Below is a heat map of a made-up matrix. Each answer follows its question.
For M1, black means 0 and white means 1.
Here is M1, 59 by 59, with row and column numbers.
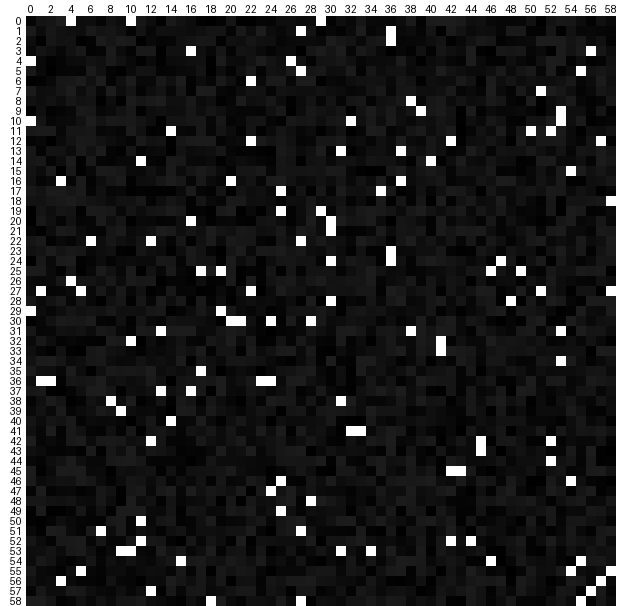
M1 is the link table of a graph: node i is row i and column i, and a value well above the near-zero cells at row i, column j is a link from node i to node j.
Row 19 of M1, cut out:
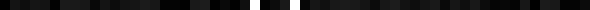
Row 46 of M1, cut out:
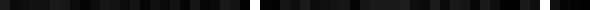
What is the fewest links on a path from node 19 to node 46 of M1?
2
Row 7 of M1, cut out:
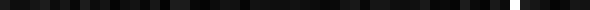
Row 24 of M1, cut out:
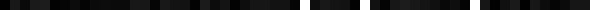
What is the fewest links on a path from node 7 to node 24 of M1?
5
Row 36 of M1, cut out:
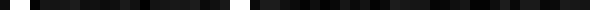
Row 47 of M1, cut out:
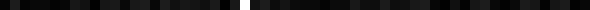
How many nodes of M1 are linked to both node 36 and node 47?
1
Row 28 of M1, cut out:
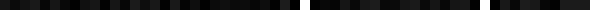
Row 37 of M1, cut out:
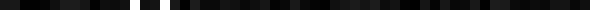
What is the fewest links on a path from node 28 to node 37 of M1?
4
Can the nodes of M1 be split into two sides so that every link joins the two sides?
yes
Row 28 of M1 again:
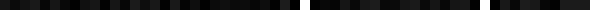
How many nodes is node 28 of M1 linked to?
2
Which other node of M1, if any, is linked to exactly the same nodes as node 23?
node 2
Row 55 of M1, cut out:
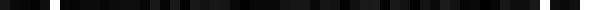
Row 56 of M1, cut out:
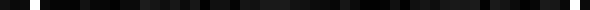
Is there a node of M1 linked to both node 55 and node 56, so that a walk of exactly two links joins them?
no
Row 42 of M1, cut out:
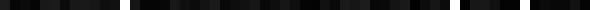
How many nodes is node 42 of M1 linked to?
3
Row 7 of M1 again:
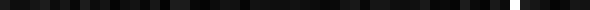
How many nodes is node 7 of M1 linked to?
1
